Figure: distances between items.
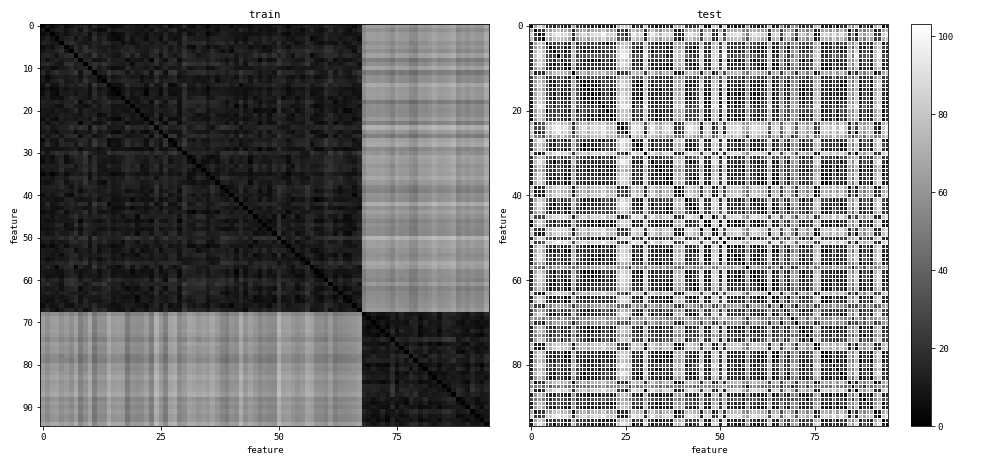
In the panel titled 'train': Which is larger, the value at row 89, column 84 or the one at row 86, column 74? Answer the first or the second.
the second
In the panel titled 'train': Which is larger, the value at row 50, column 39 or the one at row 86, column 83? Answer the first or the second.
the first
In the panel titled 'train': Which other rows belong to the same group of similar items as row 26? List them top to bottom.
0, 1, 2, 3, 4, 5, 6, 7, 8, 9, 10, 11, 12, 13, 14, 15, 16, 17, 18, 19, 20, 21, 22, 23, 24, 25, 27, 28, 29, 30, 31, 32, 33, 34, 35, 36, 37, 38, 39, 40, 41, 42, 43, 44, 45, 46, 47, 48, 49, 50, 51, 52, 53, 54, 55, 56, 57, 58, 59, 60, 61, 62, 63, 64, 65, 66, 67
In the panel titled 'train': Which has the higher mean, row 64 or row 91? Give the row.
91
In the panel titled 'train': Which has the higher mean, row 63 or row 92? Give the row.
92
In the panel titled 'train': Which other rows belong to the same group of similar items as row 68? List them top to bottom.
69, 70, 71, 72, 73, 74, 75, 76, 77, 78, 79, 80, 81, 82, 83, 84, 85, 86, 87, 88, 89, 90, 91, 92, 93, 94
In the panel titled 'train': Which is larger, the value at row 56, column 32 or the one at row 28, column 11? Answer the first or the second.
the second
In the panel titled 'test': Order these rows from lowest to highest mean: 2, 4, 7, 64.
64, 4, 7, 2
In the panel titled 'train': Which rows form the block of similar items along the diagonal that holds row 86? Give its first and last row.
68 to 94
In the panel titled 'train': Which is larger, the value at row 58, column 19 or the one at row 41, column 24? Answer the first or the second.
the second
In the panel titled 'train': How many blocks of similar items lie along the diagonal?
2
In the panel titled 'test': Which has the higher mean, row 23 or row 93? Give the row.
23
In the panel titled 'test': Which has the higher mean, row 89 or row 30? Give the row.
30
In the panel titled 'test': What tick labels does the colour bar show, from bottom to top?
0, 20, 40, 60, 80, 100
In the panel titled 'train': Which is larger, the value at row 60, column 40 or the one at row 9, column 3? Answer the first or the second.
the first
